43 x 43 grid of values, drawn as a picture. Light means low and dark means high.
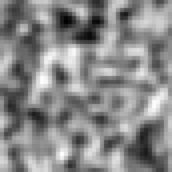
Lone odd cells: none. Slope: none. Grain: blotchy. Mirror symmetry: none.
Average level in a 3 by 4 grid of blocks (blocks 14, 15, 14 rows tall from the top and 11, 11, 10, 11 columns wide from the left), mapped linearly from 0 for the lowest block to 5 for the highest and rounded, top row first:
5341 | 4120 | 2215
